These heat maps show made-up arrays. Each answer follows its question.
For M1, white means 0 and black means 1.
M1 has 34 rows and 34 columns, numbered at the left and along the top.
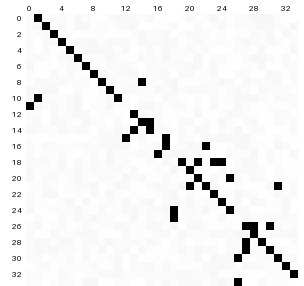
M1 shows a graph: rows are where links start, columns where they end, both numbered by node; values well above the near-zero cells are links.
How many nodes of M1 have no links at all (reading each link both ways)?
0
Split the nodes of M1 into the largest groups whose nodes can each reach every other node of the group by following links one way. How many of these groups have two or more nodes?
5
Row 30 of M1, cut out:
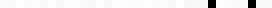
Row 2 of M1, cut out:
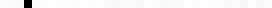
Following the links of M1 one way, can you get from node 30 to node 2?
no
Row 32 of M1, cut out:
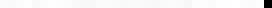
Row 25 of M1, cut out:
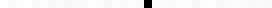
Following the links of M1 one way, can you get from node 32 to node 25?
no
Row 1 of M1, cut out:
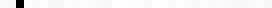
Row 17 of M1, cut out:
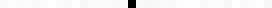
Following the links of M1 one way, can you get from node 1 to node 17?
yes
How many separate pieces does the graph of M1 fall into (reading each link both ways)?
1
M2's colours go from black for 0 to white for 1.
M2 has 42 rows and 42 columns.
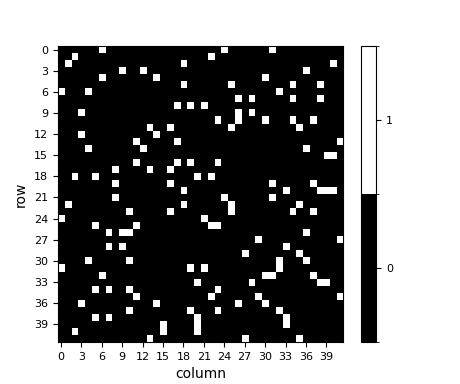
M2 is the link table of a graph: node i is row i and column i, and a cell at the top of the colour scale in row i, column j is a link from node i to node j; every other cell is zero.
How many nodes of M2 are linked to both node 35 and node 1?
1
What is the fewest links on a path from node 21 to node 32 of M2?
2
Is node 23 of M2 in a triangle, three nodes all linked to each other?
yes
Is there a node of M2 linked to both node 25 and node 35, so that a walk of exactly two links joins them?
yes
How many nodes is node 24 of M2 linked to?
2
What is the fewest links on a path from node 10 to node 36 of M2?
2
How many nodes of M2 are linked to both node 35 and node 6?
0
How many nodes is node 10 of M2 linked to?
5
